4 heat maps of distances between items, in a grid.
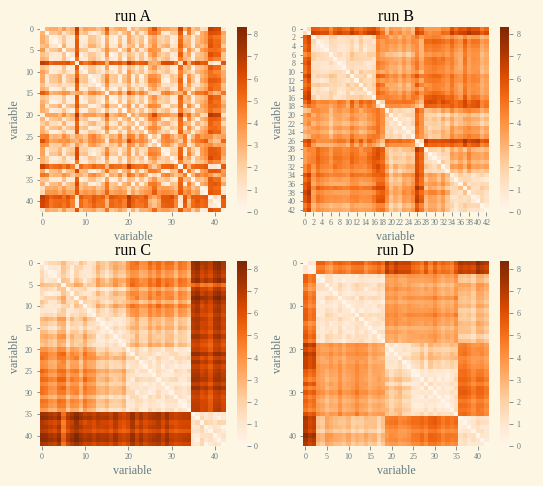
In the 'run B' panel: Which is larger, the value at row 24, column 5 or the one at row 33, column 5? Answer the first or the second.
the second
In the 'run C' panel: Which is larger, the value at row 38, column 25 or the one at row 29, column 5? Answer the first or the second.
the first
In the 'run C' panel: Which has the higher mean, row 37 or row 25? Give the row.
37
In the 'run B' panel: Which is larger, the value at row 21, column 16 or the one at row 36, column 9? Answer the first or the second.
the first
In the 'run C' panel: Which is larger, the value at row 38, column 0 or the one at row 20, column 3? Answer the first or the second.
the first
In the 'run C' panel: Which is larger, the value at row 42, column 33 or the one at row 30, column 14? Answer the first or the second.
the first
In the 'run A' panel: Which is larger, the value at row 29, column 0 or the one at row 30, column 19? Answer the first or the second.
the first
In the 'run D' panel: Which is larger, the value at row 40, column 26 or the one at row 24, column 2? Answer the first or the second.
the second
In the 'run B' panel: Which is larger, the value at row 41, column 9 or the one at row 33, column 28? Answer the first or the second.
the first
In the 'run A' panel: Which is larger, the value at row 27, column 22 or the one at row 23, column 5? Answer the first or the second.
the first
